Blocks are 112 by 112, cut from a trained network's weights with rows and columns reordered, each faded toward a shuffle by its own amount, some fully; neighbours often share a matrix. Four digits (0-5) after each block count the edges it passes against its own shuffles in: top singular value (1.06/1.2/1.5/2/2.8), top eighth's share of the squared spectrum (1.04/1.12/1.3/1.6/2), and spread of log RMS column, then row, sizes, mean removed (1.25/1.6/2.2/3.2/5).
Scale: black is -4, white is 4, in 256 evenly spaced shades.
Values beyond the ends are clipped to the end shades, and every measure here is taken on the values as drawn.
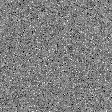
0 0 0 0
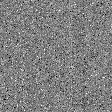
0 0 0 0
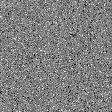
0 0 0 0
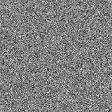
3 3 1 1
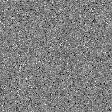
2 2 1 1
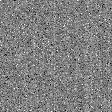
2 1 0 0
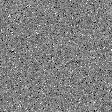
0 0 0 0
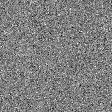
1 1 0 0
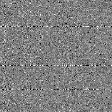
4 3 2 2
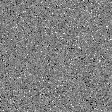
0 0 0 0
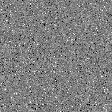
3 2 1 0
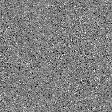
2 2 1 1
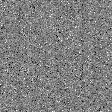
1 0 0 0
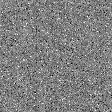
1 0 0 0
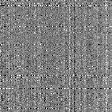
4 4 2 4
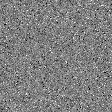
1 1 0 0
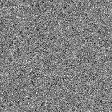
2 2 0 0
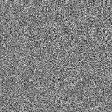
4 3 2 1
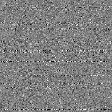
3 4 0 3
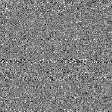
3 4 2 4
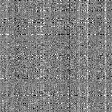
4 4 2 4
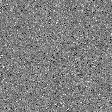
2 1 0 1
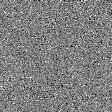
2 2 0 2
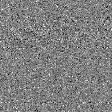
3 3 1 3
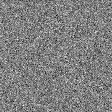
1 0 0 0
